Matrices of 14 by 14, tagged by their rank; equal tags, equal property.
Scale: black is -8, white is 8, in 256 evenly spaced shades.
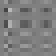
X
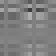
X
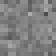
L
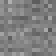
L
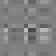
X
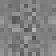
L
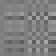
X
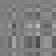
X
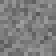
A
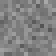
A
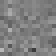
L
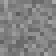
A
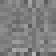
L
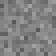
A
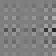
X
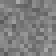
A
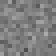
A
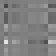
X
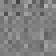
L
